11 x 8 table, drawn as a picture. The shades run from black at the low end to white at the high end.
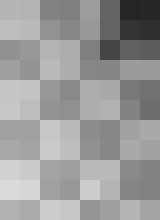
The ninth with the highest average is the bottom left. The field climbs toward the bottom left. An odd patch, lower than its surroundings, sits in the top right. The halves do not mirror each other. The ninth with the lowest average is the top right.
